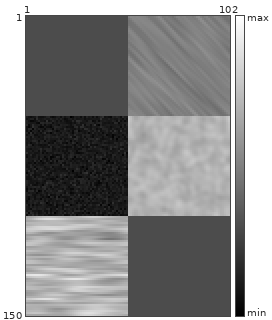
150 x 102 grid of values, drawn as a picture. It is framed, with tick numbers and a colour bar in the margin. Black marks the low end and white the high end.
The table splits into 3 rows of 2 panels. Panel 1,1: low, flat. Panel 1,2: middling, slanting down to the right, faint in contrast. Panel 2,1: very low, fine-grained, faint in contrast. Panel 2,2: high, blotchy, faint in contrast. Panel 3,1: high, streaked across. Panel 3,2: low, flat.
